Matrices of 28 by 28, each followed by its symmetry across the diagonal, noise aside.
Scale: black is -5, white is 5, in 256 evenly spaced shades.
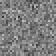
neither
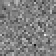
antisymmetric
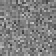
antisymmetric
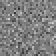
antisymmetric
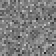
symmetric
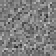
symmetric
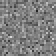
antisymmetric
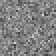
symmetric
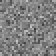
symmetric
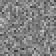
neither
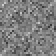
symmetric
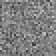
antisymmetric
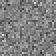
symmetric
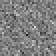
antisymmetric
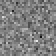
antisymmetric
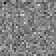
neither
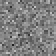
neither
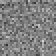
neither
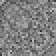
symmetric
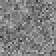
symmetric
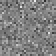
neither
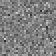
neither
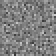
antisymmetric
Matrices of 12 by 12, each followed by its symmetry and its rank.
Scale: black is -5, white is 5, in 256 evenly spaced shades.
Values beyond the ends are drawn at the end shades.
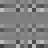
neither, rank one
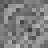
symmetric, full rank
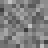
antisymmetric, full rank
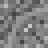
symmetric, full rank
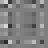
neither, rank one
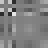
symmetric, rank one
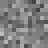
antisymmetric, full rank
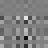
neither, rank one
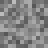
symmetric, full rank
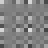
symmetric, rank one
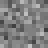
antisymmetric, full rank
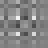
symmetric, rank one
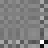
symmetric, rank one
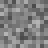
antisymmetric, full rank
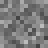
symmetric, full rank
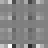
neither, rank one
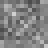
symmetric, full rank
